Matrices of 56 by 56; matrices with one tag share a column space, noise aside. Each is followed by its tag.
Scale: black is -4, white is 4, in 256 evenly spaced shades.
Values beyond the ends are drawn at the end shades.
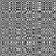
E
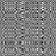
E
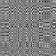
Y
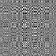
Y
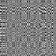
Y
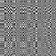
Y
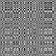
E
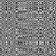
E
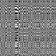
Y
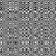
E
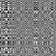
E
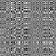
E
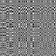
Y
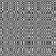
E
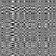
Y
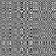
E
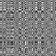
E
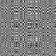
Y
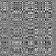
E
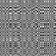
Y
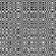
E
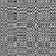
Y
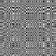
Y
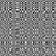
E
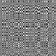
Y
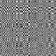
Y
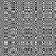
E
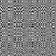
Y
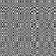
Y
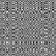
E
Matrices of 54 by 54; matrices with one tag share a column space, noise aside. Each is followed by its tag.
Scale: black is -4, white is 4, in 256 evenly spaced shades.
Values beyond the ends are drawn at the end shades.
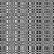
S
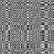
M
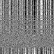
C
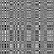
M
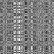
S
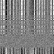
C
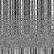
C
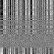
C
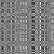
S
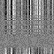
C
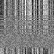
C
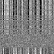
C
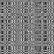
S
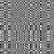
M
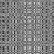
S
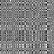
M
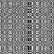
S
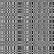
S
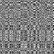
M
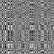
M
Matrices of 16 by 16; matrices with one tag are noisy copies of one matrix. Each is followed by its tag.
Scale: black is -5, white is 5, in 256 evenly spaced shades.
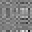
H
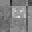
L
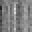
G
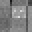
L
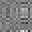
H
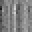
G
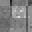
L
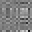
H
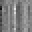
G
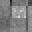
L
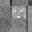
L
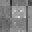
L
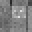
L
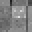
L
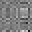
H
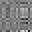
H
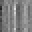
G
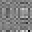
H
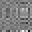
H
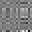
H
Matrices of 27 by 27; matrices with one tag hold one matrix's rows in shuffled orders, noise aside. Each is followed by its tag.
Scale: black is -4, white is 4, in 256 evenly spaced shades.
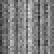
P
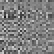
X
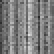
P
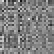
X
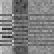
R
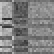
R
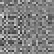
X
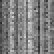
P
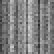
P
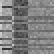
R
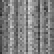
P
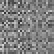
X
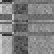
R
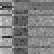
R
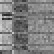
R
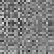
X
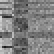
R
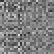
X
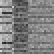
R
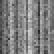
P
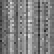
P
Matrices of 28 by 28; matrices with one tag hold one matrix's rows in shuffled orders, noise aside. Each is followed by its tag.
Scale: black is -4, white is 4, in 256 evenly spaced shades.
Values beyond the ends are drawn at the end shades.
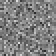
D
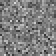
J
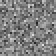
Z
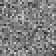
J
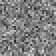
Z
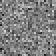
J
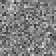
Z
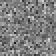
Z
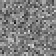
Z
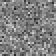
Z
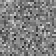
Z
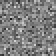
J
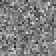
Z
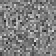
D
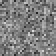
Z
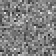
J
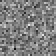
Z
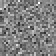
D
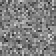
J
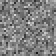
Z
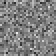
D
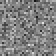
Z
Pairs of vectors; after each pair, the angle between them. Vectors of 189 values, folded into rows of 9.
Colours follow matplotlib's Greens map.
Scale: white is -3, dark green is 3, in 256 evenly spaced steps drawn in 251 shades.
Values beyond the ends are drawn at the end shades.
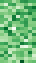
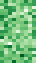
orthogonal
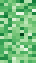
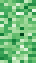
nearly parallel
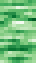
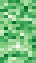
partly opposed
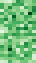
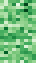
orthogonal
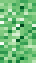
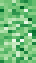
partly aligned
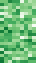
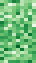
partly aligned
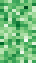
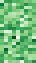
orthogonal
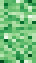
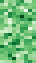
partly opposed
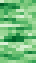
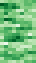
nearly parallel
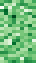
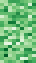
partly aligned
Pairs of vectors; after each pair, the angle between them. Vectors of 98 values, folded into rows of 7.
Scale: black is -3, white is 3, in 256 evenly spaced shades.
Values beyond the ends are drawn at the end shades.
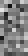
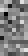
nearly parallel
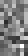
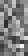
nearly parallel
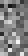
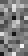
partly opposed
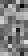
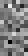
partly aligned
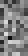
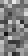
nearly opposite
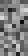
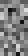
nearly parallel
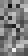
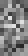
nearly opposite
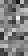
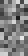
nearly opposite
